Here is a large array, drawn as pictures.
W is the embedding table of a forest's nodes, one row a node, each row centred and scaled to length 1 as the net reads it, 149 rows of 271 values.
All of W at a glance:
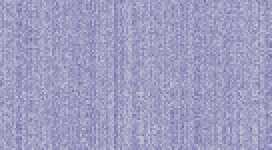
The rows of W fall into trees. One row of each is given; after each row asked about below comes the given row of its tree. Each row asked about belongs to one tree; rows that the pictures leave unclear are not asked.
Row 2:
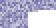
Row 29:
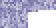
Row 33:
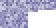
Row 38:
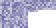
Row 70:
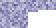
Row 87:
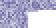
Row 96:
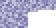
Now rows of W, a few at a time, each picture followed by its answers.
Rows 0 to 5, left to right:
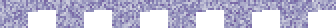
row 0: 2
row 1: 38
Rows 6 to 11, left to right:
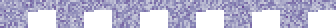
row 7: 38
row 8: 29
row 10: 87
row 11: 29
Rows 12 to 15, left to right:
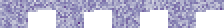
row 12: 96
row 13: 87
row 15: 96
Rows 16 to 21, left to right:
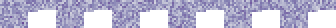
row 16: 38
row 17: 96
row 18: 2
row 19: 38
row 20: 2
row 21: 29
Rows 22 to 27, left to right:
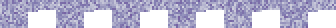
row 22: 33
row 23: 29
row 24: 29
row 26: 38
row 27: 29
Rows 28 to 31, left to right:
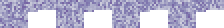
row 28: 96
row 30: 38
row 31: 38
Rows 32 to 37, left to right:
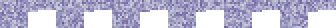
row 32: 96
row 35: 87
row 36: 29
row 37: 70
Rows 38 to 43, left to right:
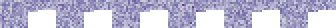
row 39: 96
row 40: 96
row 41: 70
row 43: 70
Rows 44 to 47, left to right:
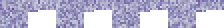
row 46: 33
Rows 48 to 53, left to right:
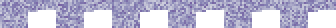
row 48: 38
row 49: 96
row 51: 33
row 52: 96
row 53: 70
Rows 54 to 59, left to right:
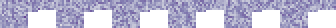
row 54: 33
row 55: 33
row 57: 38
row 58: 38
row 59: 29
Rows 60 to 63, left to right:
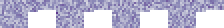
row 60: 38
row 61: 96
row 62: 33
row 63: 96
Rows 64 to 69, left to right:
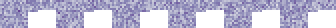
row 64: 38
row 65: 2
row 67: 87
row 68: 70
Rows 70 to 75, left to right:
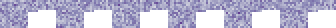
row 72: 33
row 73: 29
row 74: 2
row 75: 29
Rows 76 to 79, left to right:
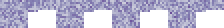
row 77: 38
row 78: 38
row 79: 2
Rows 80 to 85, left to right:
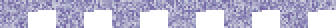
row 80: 87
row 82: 2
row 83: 2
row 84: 2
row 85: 87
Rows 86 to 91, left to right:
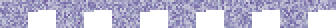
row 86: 70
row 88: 96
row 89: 29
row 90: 33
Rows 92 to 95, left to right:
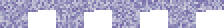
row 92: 29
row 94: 29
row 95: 29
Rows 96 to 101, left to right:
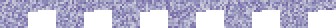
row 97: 96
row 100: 38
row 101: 33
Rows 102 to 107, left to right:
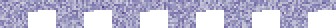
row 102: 2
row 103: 2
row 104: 96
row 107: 96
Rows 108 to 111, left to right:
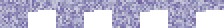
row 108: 87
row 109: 70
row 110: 38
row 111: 96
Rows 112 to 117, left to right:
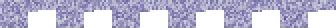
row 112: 38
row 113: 29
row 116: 29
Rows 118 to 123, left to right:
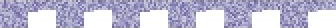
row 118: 38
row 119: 96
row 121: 38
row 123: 38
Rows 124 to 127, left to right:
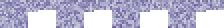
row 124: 87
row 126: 29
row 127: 29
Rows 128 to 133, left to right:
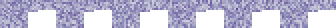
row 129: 29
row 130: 29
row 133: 29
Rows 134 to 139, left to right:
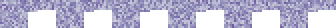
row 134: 96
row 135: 38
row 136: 29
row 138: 29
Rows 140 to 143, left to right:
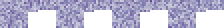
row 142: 29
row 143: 29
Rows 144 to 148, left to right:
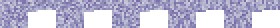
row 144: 96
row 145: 87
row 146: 96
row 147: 29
